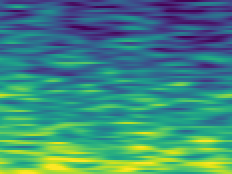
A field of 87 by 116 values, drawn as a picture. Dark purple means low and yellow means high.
There is an overall slope up to the bottom. Streaks run across, left to right. The ninth with the lowest average is the top right. The ninth with the highest average is the bottom left.
